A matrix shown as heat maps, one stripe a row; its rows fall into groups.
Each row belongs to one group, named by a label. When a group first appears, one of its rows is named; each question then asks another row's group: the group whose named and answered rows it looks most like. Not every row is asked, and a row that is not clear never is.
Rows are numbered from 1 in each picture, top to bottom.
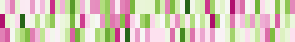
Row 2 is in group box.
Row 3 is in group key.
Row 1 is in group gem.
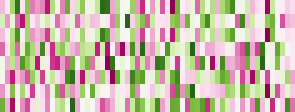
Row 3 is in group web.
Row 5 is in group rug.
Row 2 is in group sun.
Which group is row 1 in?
web
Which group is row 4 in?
rug
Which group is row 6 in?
gem
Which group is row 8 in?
gem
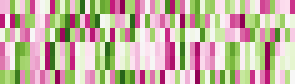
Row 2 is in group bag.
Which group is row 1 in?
web
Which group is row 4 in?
key
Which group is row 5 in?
key
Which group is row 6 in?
web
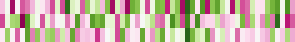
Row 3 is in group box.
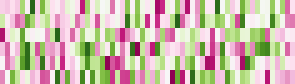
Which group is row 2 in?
sun
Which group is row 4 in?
rug
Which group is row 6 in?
web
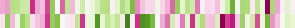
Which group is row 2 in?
bag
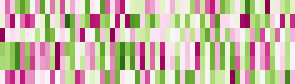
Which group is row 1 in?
rug
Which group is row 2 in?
gem
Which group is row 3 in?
box
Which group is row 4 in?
web
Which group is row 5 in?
web
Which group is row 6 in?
gem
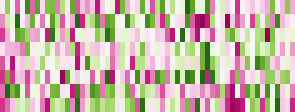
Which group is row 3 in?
key
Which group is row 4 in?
sun
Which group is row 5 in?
sun
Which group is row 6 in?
gem
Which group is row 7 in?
bag
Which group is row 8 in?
bag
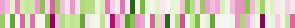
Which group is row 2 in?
web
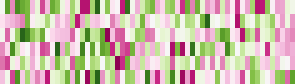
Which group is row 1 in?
bag
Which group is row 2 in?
sun
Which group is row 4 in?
web
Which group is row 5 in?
key
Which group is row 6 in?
bag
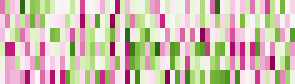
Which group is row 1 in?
box
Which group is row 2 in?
sun
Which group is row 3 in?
bag
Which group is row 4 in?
gem
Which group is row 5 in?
gem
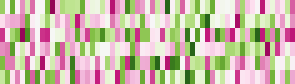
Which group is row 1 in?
web
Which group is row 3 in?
bag
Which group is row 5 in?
gem
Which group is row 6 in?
box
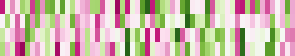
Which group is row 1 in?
box
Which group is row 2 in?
box
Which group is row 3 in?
sun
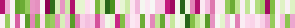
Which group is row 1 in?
key
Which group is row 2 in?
box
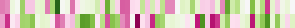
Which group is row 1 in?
key
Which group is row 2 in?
rug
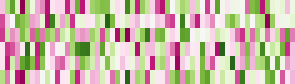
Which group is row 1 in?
bag
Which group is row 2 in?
key
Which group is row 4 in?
rug
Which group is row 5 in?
rug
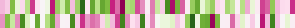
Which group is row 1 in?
web
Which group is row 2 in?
box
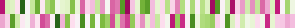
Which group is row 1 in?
box
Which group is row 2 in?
web
